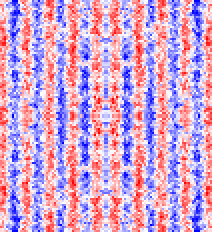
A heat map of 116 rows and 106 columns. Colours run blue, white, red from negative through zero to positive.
Stripes: upright, repeating 9 times. Slope: none. Average level on the scale: 50%. Mirror symmetry: left to right and top to bottom.
